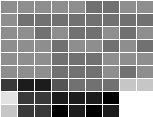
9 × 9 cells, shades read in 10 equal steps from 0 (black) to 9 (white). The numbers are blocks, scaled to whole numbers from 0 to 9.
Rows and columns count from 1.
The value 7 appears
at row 7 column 8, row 7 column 9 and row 9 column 1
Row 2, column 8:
4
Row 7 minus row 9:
-5 -1 -1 3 3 4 3 -2 -2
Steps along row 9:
down same down up down up up same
